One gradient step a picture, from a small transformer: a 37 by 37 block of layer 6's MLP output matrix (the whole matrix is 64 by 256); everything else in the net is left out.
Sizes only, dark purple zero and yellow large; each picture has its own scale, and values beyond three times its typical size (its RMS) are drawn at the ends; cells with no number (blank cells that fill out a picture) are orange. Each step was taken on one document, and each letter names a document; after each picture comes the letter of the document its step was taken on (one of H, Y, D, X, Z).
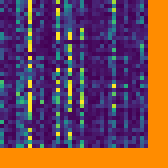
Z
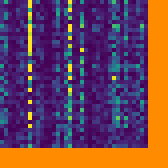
Z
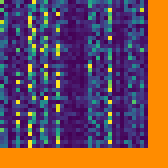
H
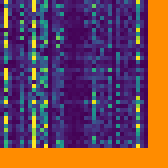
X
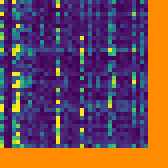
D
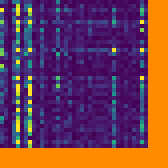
D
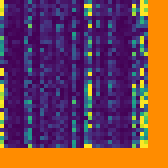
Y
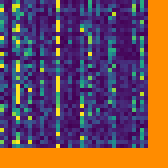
D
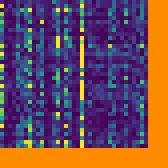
Z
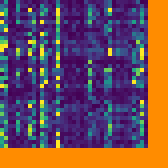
H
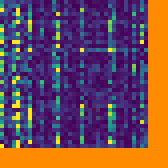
D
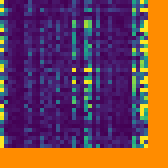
Y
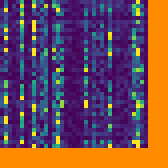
X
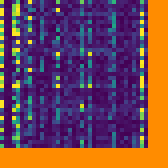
D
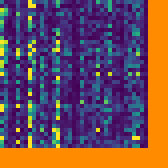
H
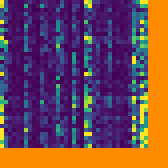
Y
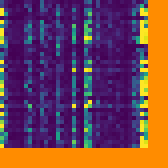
Y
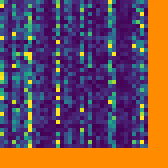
D
